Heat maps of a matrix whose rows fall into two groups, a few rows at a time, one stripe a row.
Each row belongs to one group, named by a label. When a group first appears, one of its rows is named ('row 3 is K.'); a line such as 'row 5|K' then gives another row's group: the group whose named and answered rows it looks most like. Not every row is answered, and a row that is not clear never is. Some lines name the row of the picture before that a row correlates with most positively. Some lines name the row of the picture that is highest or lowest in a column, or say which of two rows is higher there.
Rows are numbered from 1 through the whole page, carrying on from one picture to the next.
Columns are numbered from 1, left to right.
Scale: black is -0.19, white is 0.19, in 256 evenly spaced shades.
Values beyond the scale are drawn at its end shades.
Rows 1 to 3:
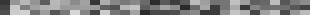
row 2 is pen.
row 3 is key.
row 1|key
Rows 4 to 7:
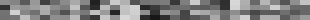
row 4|key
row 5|key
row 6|pen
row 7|key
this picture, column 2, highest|6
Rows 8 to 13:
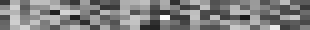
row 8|pen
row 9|pen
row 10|key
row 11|pen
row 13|key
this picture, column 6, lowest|10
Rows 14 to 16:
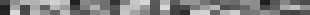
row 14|pen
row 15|pen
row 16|pen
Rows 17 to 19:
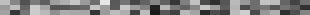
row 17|key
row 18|pen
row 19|key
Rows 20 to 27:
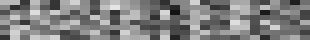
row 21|key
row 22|pen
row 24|key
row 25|key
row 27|pen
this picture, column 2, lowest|21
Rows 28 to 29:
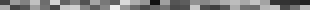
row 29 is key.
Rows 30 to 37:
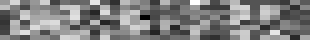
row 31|key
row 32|key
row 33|key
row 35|pen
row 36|key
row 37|key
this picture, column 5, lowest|36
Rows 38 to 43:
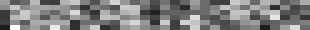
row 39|pen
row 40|key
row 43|pen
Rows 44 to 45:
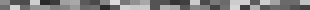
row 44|key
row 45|pen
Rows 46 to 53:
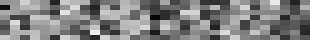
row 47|key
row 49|key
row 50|pen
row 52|pen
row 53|key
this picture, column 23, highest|52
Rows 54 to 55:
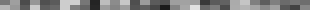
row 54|key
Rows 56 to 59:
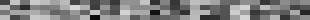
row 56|pen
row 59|key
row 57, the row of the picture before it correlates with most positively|54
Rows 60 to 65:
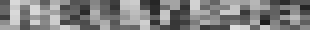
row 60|pen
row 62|pen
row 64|pen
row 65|key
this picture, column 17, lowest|65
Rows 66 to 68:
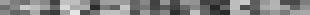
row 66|key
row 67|key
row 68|key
